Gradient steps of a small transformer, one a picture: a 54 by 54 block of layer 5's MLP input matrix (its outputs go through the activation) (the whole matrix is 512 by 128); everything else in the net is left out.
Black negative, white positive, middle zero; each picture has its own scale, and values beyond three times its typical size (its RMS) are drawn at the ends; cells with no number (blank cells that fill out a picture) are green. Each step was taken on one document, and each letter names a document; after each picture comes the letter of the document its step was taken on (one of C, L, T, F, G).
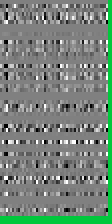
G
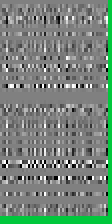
G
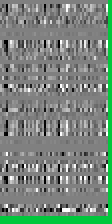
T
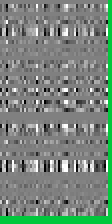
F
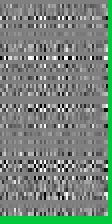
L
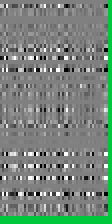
L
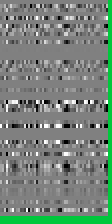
F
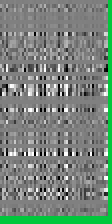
L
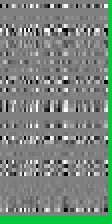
F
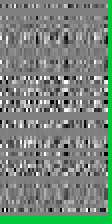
F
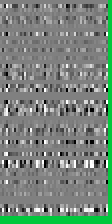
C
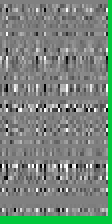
C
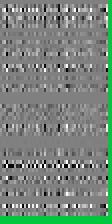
G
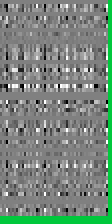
C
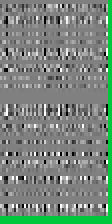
G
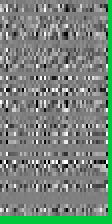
T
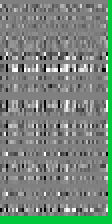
T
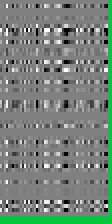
F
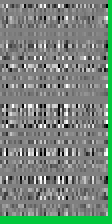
L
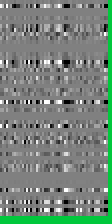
F
